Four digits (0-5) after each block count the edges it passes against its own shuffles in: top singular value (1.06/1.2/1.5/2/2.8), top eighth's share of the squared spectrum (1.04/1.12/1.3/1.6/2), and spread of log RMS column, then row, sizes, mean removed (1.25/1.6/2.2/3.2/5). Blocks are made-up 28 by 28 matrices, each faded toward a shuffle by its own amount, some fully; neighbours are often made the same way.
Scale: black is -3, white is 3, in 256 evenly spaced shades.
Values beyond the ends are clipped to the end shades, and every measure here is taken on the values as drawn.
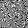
0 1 0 0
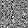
1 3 3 0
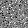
0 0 0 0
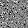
0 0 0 0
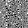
1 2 2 0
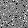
0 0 0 0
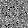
1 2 1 0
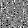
1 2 2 0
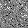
0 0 0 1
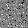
0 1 0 0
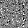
2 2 2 0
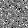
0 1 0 0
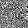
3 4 1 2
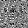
3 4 1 1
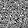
0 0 0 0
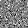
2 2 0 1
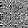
3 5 2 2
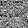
3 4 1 1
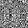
3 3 1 1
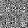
3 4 2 2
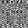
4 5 2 2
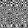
4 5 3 2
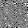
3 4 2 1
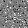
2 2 0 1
